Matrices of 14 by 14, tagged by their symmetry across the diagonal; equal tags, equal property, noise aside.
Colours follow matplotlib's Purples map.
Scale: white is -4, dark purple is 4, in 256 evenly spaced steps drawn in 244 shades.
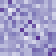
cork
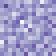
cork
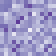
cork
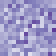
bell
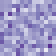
bell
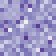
cork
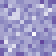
cork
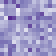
bell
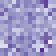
bell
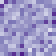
cork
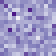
cork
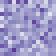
bell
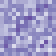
cork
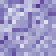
cork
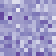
bell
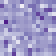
bell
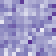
bell
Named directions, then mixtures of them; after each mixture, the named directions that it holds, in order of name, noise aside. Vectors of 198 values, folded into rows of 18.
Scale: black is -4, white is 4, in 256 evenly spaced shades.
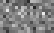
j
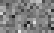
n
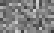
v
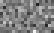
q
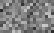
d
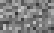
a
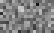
a, n, q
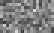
a, v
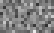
q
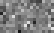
n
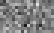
j, n, v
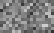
d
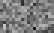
a, d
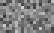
a, j, v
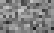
a, j
